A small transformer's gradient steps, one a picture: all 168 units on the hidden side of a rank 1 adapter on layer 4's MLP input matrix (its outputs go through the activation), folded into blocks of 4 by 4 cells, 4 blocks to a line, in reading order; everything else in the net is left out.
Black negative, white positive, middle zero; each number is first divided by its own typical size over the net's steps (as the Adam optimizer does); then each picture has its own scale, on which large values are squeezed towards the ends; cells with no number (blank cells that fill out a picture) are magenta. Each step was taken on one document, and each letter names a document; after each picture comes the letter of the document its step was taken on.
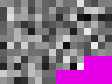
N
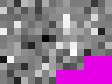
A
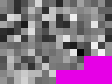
N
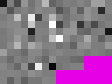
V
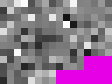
A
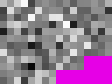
A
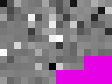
V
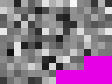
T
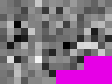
N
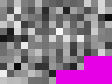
N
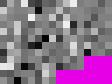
A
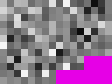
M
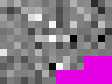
V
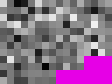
N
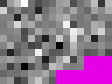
A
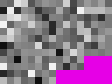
M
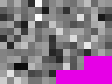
N
